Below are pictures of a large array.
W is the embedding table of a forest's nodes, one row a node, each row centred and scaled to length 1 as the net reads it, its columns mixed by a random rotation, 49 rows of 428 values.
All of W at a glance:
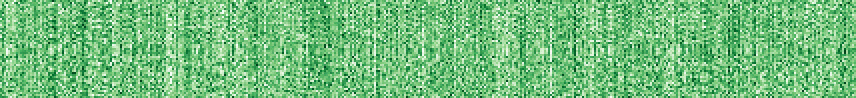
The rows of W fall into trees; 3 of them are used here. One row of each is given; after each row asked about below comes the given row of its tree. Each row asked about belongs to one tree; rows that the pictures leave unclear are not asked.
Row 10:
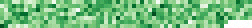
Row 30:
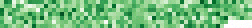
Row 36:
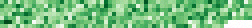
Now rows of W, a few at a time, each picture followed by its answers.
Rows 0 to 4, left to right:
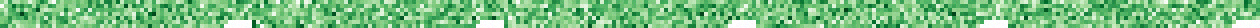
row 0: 10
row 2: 30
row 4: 10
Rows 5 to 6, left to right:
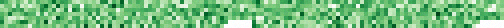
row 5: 30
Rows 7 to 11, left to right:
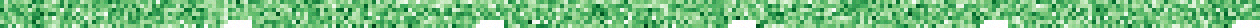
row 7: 10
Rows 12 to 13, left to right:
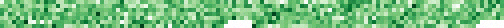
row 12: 30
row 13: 10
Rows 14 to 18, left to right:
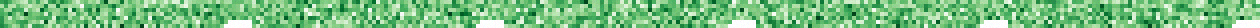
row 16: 36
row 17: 30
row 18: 30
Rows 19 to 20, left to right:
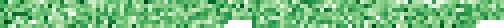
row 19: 36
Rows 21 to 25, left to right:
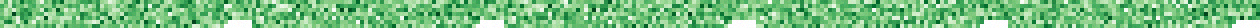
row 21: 36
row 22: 30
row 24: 30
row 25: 30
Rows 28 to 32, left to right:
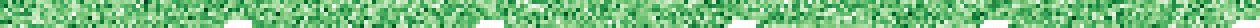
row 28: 36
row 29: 30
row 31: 10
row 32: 10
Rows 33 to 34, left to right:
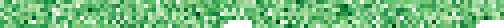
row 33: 30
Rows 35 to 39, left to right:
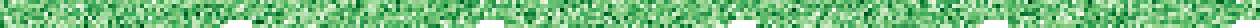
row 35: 30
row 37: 36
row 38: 10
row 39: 36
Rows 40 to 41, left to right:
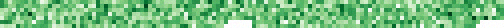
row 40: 36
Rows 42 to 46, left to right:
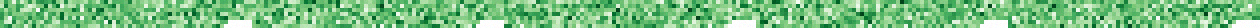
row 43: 36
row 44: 10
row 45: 36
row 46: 30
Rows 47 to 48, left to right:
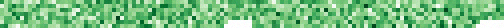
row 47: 10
